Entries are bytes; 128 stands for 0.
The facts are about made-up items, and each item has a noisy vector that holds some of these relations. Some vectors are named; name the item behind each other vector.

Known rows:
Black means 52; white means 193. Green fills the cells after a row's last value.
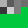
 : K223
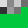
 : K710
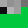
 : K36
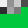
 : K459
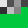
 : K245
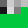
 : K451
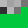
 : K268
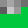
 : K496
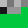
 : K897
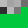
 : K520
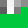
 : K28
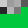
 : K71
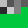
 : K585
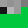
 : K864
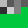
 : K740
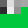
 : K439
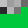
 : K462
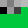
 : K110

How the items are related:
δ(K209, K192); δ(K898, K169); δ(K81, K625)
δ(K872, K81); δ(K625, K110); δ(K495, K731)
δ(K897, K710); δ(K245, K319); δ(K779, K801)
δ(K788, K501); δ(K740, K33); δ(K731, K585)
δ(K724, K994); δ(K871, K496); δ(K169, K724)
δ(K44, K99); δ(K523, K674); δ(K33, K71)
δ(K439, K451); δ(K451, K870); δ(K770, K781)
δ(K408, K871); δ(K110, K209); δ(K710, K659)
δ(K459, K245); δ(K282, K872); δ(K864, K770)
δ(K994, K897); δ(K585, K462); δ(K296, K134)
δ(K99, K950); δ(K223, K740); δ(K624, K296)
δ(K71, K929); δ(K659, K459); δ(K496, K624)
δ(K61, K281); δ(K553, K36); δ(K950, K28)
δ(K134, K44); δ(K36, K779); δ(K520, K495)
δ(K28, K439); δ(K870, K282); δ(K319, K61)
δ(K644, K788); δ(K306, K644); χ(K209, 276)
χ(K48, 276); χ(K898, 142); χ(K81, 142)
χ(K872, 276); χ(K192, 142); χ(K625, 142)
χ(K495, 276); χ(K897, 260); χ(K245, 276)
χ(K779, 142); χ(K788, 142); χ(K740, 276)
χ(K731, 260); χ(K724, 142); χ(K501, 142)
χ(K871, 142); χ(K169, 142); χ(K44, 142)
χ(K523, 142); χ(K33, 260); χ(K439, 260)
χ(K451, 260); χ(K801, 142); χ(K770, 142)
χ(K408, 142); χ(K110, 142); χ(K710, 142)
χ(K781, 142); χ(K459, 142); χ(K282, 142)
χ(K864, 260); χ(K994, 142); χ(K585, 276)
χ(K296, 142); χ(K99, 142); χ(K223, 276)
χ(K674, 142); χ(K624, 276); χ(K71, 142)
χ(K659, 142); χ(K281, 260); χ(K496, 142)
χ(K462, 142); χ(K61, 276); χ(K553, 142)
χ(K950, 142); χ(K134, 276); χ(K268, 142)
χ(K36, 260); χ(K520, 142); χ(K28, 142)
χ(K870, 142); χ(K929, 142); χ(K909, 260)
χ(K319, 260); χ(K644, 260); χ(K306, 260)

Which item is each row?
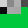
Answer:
K319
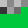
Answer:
K724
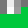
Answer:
K99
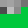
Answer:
K871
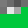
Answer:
K624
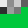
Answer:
K659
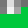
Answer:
K44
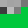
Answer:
K408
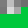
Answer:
K296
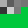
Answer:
K48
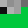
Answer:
K281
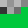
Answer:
K169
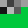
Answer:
K209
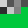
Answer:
K61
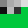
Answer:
K282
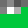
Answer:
K134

